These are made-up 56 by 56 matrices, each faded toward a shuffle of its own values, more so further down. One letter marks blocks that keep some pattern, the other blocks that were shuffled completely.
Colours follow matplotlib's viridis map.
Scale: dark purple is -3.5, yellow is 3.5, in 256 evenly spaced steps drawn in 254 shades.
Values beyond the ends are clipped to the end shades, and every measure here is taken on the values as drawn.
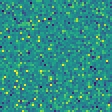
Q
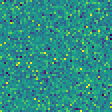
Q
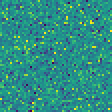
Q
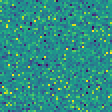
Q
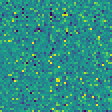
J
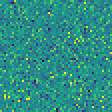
J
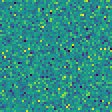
Q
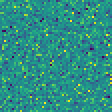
Q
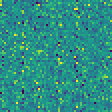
J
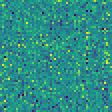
J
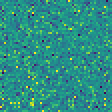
J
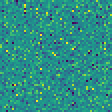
J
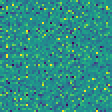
J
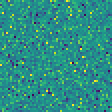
Q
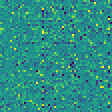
J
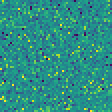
Q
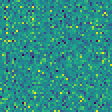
J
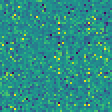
J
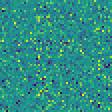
J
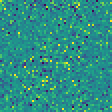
J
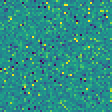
Q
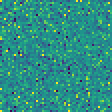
J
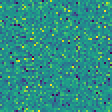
J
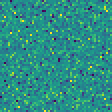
Q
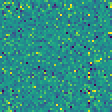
J
